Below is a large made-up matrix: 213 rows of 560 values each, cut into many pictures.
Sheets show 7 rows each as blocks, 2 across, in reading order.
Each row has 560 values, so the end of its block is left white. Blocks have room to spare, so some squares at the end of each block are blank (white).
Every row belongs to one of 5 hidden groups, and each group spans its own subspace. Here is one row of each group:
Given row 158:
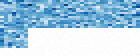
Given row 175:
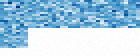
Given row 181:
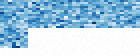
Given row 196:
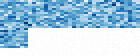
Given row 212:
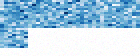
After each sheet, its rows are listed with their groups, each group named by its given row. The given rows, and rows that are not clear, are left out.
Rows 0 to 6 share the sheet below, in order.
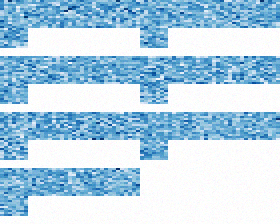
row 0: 212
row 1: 181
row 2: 175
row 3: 181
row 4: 158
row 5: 181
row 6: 196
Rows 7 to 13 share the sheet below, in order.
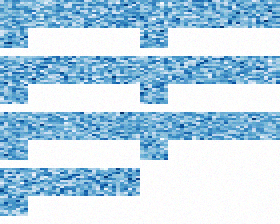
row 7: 181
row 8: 181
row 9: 175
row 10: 212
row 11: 181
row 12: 181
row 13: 212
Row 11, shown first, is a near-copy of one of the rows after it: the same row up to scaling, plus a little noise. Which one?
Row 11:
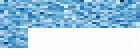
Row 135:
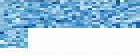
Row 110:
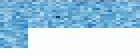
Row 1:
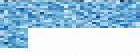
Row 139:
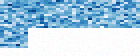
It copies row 1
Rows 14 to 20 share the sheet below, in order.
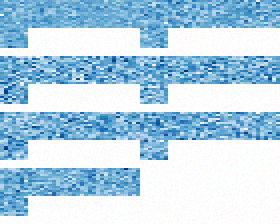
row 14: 158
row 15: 196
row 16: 181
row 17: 158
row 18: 212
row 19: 212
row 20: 212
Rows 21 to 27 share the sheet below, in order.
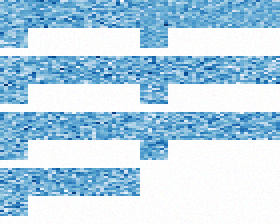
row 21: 181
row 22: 196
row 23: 212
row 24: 212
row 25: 196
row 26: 212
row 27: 181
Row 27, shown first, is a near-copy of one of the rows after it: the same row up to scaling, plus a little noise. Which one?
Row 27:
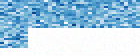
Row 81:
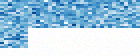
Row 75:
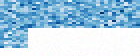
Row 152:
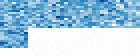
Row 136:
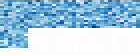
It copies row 81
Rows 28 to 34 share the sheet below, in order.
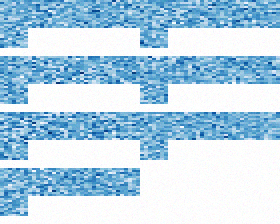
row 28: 196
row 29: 175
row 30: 181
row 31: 158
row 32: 175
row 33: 181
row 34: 196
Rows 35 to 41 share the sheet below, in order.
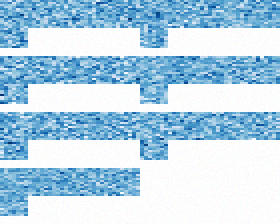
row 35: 196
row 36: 196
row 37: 181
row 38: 181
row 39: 158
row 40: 212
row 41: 181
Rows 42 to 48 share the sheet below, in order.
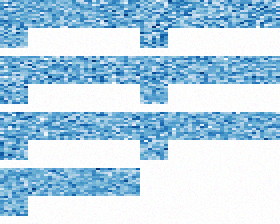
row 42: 175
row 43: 196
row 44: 175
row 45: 175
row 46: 158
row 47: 212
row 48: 212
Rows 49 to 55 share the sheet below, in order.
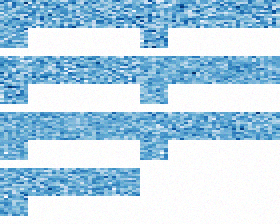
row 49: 196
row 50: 158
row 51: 158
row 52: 196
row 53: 196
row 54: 196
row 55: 175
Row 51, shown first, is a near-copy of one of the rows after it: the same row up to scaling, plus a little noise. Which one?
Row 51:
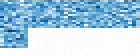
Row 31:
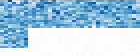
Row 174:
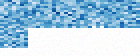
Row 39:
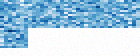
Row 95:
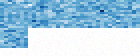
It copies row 39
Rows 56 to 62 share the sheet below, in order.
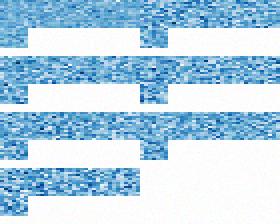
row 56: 196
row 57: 175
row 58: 212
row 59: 158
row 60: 181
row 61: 158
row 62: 181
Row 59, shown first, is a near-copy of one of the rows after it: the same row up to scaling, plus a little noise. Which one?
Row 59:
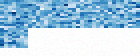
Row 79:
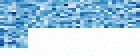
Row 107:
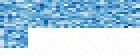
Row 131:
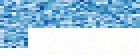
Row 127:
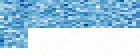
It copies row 79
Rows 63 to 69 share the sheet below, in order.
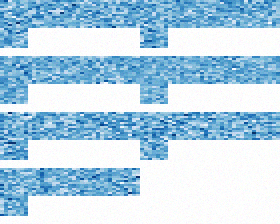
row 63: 212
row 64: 158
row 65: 212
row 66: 196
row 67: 158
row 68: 175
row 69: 158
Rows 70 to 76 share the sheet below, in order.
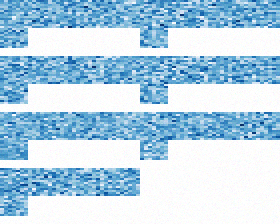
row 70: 181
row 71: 175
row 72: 196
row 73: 175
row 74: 181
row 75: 181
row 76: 212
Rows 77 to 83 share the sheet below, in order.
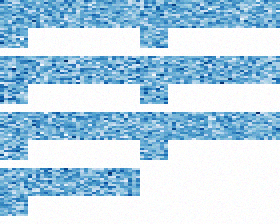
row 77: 181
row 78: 212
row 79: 158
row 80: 181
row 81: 181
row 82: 196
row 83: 212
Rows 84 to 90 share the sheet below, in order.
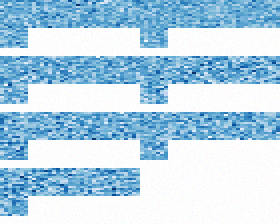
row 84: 196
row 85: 196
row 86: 212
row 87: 196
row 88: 158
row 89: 181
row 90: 175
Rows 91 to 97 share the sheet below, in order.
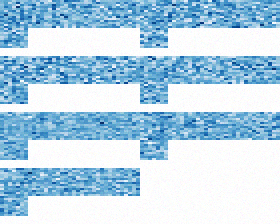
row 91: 212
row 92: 181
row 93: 175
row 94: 158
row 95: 158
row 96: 158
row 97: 158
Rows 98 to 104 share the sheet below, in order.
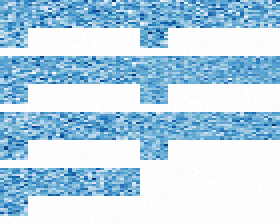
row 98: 196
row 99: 212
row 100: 181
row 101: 196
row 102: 212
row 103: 158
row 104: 196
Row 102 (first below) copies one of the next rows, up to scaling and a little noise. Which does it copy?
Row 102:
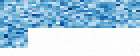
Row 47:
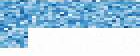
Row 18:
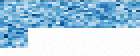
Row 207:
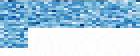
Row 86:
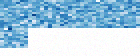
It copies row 18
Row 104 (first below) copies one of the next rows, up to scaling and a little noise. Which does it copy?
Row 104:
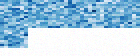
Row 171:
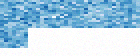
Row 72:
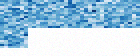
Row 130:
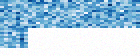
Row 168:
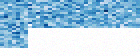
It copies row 72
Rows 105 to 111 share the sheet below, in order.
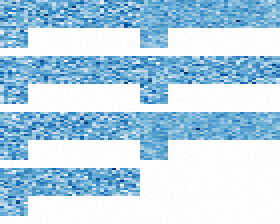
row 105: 158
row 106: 181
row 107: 158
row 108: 181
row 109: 181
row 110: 181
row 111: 196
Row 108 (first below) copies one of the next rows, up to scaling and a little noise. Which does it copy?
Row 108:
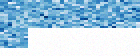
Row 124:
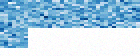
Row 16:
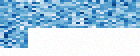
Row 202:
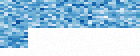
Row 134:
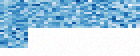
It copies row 124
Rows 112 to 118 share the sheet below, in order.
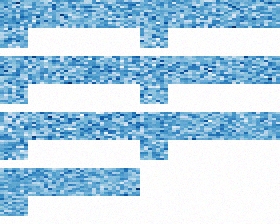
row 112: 212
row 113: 181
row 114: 196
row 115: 158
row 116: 212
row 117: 212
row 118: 212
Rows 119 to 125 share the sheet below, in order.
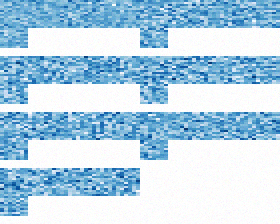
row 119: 196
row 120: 175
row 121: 196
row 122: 175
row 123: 196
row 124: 181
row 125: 181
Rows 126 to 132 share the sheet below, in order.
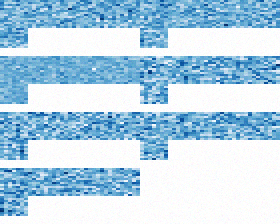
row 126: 212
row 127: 158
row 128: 175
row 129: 158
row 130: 196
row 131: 158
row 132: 158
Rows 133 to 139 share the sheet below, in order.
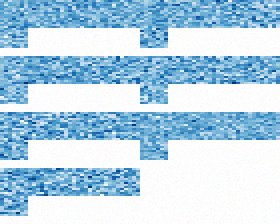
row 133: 181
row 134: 181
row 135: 181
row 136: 181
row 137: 175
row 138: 212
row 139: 181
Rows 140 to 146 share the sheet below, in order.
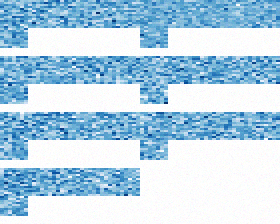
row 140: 175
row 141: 196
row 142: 212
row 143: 181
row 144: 175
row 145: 158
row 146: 212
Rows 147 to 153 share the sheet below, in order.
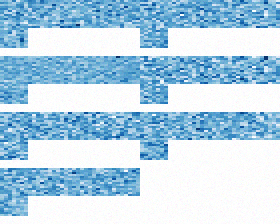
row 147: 196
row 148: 175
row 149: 181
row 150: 175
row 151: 196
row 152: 181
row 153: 175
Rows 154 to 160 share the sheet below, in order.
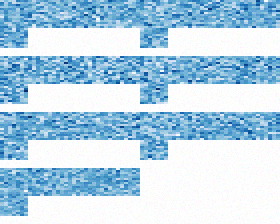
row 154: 212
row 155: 212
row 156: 196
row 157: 212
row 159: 212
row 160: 196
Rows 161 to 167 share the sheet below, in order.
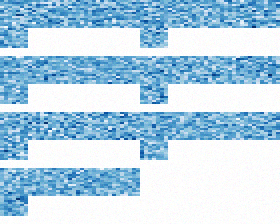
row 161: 175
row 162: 175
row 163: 158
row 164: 196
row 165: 196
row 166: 158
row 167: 212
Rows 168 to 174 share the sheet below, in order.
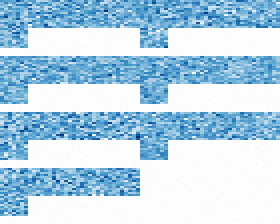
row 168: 196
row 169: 212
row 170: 175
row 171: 196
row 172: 181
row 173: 181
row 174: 158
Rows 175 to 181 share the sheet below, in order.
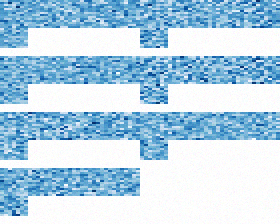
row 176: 196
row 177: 212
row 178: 196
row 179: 196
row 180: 212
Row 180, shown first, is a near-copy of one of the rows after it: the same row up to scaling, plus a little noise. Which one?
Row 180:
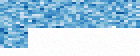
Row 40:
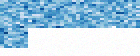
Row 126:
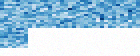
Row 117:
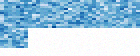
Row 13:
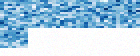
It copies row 40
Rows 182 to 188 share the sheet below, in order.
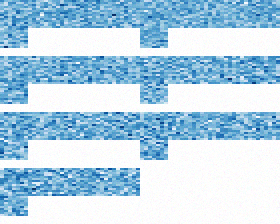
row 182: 181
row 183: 196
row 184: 181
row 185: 175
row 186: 158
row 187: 212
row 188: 212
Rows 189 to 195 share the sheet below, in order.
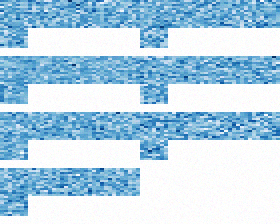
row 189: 196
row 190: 181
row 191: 158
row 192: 158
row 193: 196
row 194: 181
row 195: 181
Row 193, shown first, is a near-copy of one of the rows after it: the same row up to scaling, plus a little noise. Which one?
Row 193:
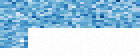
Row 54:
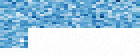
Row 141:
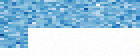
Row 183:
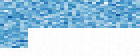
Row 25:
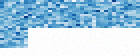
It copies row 54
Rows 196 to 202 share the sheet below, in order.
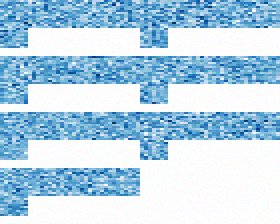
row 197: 175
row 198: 212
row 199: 175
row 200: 175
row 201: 175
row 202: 181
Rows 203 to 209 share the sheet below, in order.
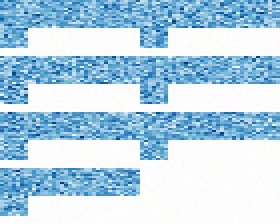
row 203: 212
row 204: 212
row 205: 181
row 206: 196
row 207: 212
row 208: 158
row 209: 212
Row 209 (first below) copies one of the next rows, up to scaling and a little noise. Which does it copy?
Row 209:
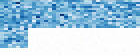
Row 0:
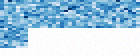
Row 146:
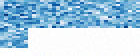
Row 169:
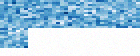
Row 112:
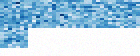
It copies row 112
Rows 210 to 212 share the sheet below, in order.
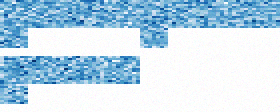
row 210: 158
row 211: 175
